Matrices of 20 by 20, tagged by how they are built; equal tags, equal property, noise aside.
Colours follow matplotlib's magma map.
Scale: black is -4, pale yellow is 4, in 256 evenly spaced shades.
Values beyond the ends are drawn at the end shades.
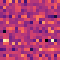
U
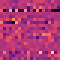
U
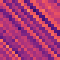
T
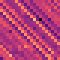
T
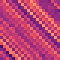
T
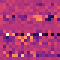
U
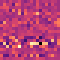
U
